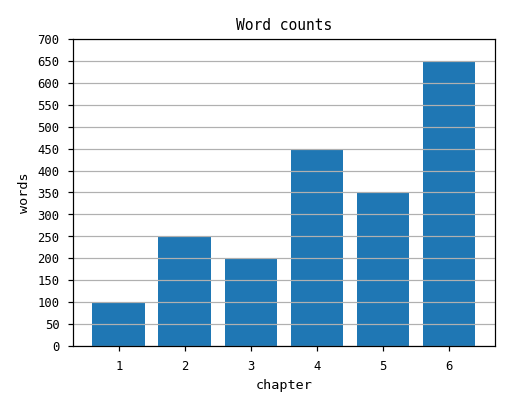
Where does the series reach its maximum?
6
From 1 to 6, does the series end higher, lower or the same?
higher
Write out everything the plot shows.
Title: Word counts
x-axis: chapter, ticks 1 2 3 4 5 6
y-axis: words, ticks 0 50 100 150 200 250 300 350 400 450 500 550 600 650 700
Values:
100 250 200 450 350 650
